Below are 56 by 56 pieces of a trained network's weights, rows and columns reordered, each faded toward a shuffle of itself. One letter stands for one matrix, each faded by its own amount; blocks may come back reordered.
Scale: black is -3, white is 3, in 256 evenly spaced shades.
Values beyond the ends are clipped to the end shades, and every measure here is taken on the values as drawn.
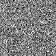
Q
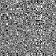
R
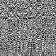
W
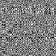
W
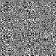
R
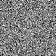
Q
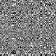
R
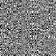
R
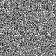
Q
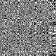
R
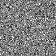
Q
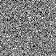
Q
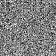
Q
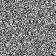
Q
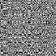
W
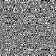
W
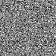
Q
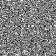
Q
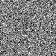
Q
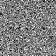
Q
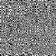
R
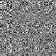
W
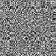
W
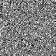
Q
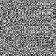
W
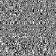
R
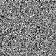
Q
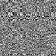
W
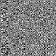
R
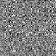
R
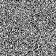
Q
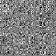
R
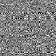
W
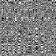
R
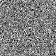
Q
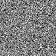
Q
